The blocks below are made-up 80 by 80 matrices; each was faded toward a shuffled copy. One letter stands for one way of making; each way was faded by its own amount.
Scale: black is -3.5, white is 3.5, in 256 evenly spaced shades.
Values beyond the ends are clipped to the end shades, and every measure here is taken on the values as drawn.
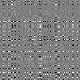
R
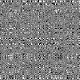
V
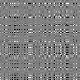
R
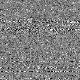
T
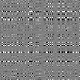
R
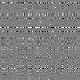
R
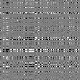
R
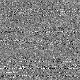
T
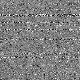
T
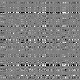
R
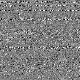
T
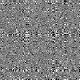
V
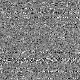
T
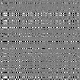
R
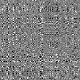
V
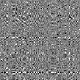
V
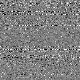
T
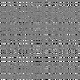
R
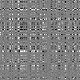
R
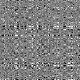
V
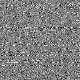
T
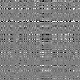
R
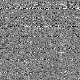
T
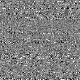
T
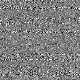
T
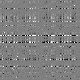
R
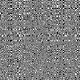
V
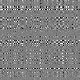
R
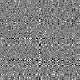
V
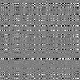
R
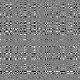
R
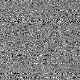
T
